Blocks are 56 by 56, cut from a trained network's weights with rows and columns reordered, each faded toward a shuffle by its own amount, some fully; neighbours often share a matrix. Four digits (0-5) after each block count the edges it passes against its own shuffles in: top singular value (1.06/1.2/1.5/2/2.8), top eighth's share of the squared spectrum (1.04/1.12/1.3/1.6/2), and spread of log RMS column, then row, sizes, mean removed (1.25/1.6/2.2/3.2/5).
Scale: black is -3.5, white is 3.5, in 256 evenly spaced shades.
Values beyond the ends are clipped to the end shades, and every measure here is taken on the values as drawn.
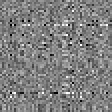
3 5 2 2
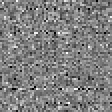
3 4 2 2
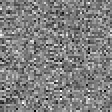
3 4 2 1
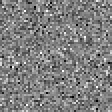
1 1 0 0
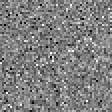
0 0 0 0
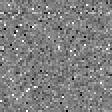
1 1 0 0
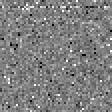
2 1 0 0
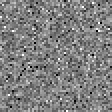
0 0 0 0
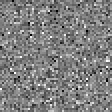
2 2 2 1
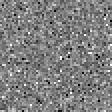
0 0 0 0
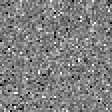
0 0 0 0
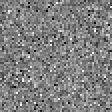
0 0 0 0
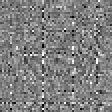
3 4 2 2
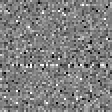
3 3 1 1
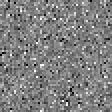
1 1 0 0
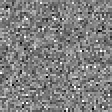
1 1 0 1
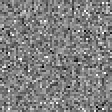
1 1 0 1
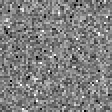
0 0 0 0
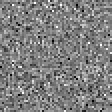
1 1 0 0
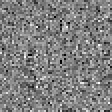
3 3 1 1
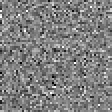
3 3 1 1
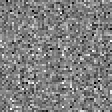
2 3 1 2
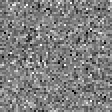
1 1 0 0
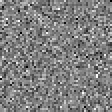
2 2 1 0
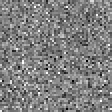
3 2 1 0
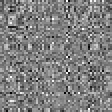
4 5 3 3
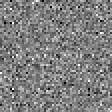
3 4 2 2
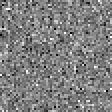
1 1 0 0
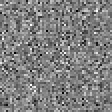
3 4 2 2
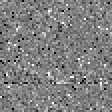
2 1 0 1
